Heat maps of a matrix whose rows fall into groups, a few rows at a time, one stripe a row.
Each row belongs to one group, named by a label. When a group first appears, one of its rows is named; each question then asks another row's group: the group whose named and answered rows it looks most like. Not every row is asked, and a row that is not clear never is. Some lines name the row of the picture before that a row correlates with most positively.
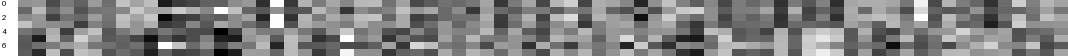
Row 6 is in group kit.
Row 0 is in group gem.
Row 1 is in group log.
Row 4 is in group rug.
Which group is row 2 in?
gem
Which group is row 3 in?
gem
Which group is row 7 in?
rug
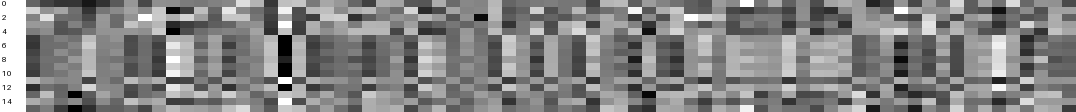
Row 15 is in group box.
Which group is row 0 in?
box
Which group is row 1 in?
gem
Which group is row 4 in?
gem
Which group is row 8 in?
kit
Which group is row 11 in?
gem
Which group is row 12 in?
kit
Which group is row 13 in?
box
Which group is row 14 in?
gem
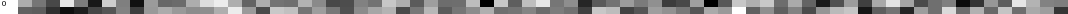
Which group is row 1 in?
box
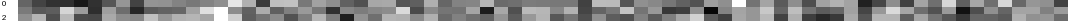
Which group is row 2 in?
log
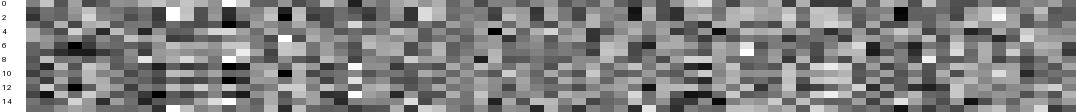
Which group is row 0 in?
log
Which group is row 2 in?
kit
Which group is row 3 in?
rug
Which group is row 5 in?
gem
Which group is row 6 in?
box
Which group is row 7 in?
box
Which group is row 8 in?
log
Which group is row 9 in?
rug
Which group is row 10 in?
kit
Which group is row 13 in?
rug
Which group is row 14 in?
log
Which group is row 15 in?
kit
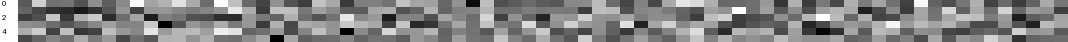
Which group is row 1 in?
box
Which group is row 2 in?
rug
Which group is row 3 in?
gem
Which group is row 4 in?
log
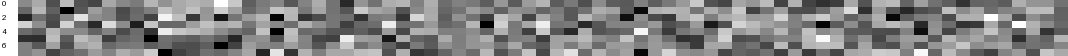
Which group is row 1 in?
box
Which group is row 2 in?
kit
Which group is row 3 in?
log
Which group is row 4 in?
kit
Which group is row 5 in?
rug
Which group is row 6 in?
rug
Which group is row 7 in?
gem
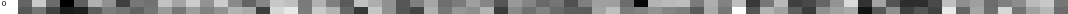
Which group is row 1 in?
box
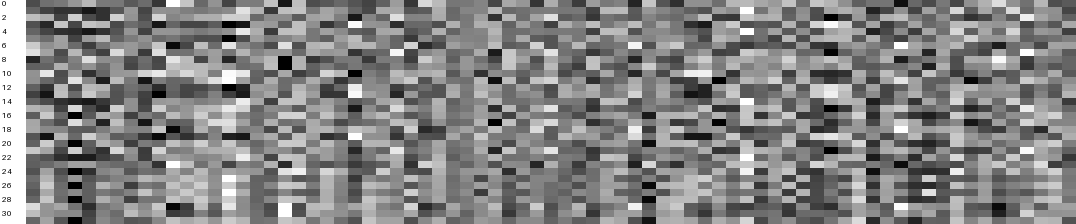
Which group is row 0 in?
kit
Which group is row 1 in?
box
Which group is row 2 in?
log
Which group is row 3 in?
rug
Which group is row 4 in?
box
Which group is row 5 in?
rug
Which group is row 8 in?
kit
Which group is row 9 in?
kit
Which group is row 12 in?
rug
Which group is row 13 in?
rug
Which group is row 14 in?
box
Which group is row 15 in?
log
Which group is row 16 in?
box
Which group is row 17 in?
log
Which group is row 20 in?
box
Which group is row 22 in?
box
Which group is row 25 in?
log
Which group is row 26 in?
box
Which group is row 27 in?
log
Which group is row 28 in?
box
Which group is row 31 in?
box
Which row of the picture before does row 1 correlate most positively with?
1
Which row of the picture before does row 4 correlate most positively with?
1
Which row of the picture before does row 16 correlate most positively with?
0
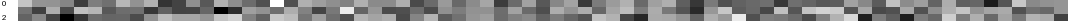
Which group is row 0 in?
gem
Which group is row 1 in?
rug
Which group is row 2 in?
box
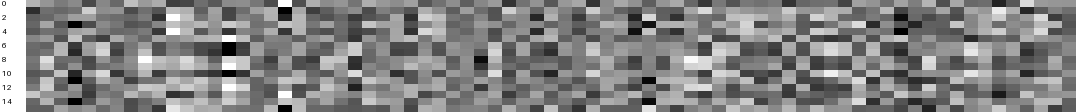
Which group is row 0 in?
gem
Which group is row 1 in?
kit
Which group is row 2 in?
kit
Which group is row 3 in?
box
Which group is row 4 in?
kit
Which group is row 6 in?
rug
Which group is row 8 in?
log
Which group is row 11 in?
box
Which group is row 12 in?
log
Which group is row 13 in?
gem
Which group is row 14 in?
box
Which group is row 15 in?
kit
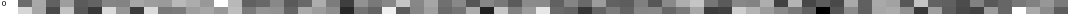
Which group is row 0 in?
log
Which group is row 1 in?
log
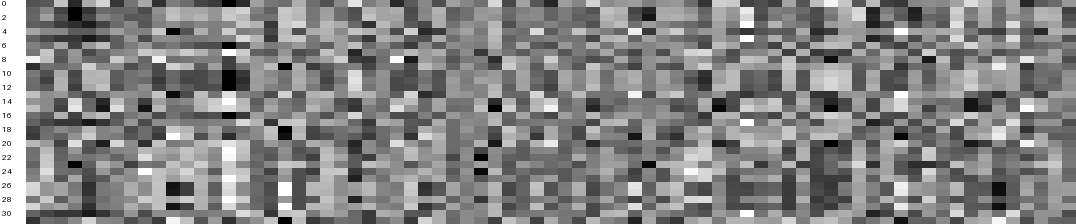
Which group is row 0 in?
rug
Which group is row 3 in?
box
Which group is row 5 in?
box
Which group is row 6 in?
rug
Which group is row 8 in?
log
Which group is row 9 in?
kit
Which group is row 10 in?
rug
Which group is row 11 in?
rug
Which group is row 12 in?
rug
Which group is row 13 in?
gem
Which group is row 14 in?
log
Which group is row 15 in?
log
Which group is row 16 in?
rug
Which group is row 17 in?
box
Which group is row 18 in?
kit
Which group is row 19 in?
kit
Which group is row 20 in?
log
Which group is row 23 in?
box
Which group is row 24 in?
log
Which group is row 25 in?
log
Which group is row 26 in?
gem
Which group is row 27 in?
gem
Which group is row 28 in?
log
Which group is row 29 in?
gem
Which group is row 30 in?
box
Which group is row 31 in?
kit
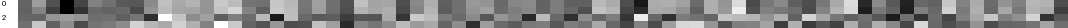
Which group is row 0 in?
box
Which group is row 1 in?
box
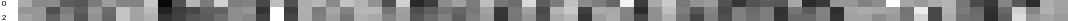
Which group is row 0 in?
gem
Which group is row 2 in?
gem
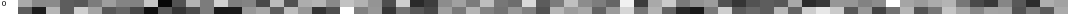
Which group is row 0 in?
gem
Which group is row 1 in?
rug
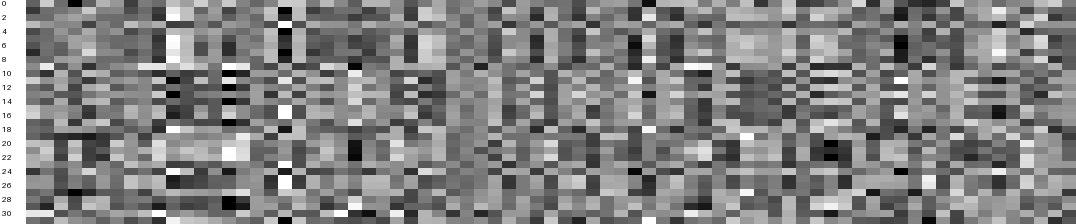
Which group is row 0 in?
box
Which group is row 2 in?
kit
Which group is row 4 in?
kit
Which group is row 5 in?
kit
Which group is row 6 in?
kit
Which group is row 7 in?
kit
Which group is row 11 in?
gem
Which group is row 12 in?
rug
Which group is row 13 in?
gem
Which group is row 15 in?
gem
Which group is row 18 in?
kit
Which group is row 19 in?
box
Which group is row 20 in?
log
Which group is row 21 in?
log
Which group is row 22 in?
log
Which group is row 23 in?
gem
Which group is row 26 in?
gem
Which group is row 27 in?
box
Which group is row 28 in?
rug
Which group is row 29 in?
rug
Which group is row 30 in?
log
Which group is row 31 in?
kit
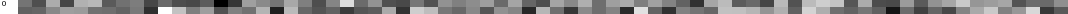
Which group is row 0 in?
rug
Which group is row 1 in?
kit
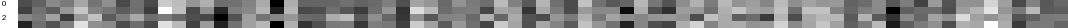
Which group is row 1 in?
kit
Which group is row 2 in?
rug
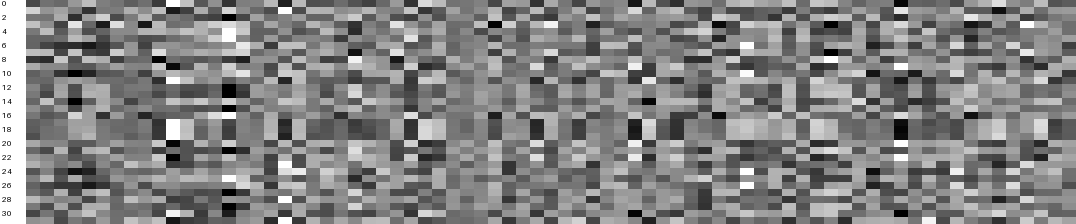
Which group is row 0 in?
kit
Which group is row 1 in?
gem
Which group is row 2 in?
rug
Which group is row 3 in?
log
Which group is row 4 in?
log
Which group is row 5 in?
log
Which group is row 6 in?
box
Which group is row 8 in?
rug
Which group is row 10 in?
box
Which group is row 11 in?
kit
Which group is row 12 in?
rug
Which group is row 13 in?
rug
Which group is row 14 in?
box
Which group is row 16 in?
log
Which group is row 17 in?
kit
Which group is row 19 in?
kit
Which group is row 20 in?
gem
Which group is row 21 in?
rug
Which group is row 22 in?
gem
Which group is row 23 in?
gem
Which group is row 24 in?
box
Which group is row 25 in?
log
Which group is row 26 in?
box
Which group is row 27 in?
rug
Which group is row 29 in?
rug
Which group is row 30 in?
kit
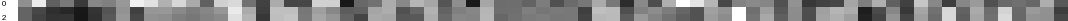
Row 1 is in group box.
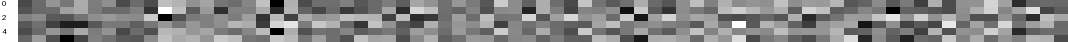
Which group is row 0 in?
kit
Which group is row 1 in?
kit
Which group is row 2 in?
gem
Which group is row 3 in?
box
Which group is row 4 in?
kit
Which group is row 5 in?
box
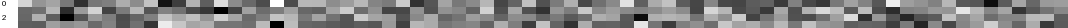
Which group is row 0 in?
gem
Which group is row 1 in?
rug
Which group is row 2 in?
box
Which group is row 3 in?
kit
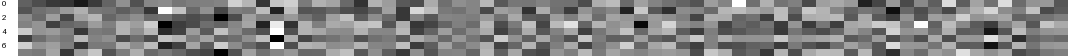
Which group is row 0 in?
box
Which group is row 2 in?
rug
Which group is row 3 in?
gem
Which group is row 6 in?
gem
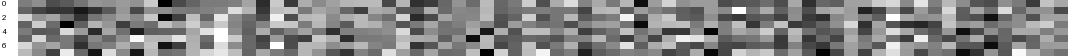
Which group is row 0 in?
gem
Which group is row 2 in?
gem
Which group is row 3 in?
box
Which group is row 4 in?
log
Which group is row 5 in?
log
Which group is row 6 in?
gem
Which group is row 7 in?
log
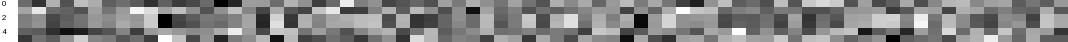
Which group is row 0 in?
rug
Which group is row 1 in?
log
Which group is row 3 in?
gem
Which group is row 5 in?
kit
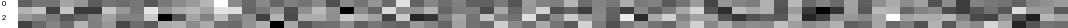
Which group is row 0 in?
log
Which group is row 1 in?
log
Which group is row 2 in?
gem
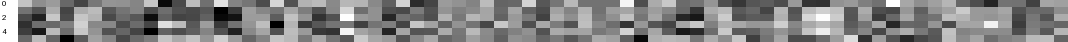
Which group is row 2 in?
rug
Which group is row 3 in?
kit
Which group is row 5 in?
box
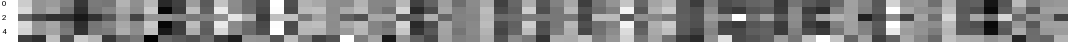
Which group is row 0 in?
gem
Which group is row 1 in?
gem
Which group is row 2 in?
box
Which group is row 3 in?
gem
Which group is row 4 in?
gem
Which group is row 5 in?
rug
